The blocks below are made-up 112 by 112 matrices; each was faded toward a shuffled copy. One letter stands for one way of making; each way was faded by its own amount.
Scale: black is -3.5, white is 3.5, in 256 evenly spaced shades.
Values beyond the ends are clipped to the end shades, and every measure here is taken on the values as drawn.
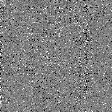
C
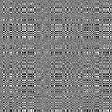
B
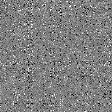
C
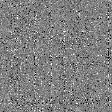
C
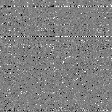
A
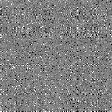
A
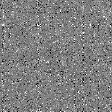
C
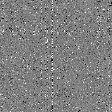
C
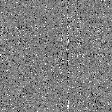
C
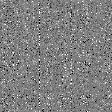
C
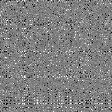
A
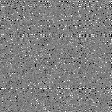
A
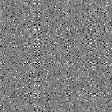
A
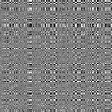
B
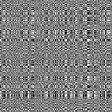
B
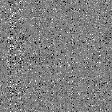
C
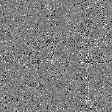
C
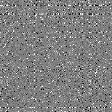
A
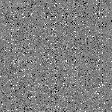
C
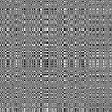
B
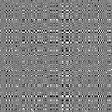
B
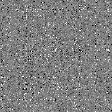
C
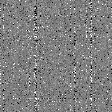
C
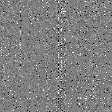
C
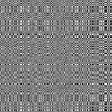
B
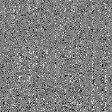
C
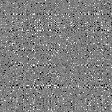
A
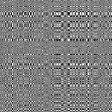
B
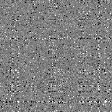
A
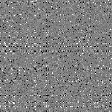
A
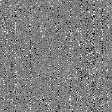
C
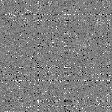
A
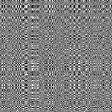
B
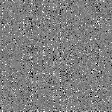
C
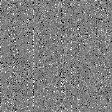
C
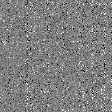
C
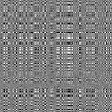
B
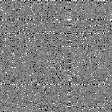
A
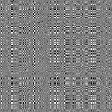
B
